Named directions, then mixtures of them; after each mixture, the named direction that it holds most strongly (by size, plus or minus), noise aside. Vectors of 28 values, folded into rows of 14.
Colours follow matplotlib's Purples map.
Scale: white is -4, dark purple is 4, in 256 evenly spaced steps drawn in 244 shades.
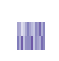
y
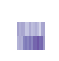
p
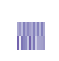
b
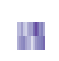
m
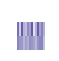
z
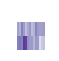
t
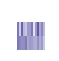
z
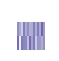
b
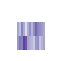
t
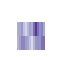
m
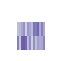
b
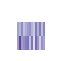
b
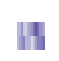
m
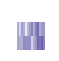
m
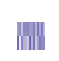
b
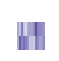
m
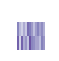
b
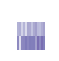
p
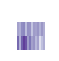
t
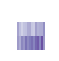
p
